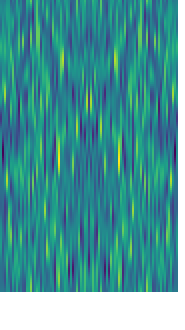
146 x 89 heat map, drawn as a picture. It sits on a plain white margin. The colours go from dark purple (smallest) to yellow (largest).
No overall slope runs across the table. It is mirror symmetric from left to right. Streaks run downward. The values follow a bell shape.
